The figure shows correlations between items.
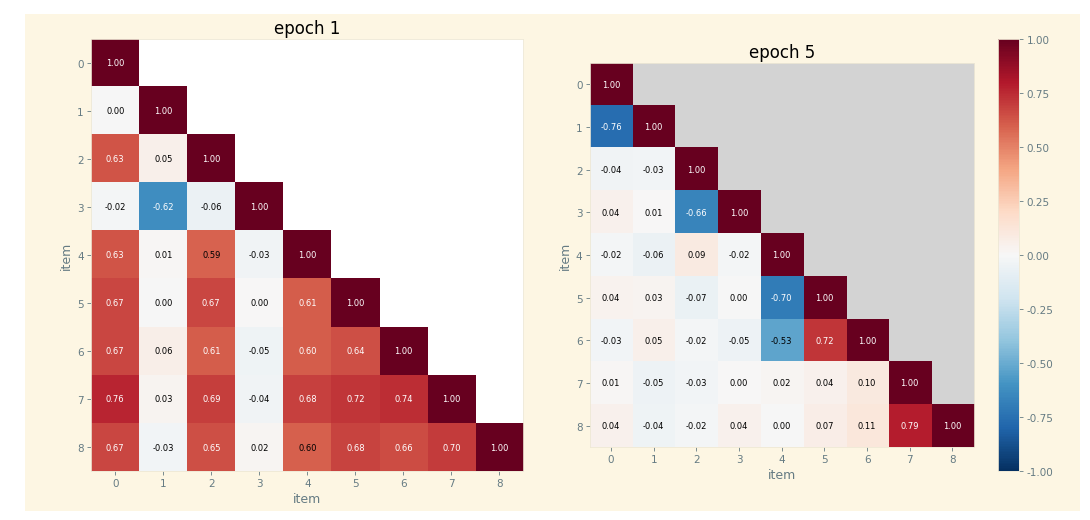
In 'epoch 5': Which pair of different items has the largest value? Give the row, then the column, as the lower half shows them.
8, 7
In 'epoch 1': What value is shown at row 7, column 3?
-0.04
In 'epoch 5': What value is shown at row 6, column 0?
-0.03
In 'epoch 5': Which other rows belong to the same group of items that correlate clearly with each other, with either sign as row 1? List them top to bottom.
0
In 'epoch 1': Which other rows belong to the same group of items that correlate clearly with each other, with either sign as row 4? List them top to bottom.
0, 2, 5, 6, 7, 8
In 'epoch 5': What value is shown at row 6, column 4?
-0.53
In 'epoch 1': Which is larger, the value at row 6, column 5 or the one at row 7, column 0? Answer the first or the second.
the second
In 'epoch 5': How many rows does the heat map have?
9
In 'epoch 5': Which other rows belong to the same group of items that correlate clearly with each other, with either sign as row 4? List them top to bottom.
5, 6
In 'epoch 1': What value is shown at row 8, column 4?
0.60
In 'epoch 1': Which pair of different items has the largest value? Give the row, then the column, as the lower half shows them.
7, 0
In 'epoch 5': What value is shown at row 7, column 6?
0.10
